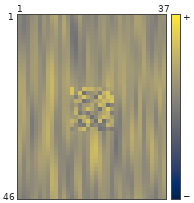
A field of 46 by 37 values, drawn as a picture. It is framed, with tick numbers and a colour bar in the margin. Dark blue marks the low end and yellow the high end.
No overall slope runs across the table. Streaks run downward. The centre is the roughest part. The top right is the calmest part. In the centre lies a patch that is rougher than the rest.
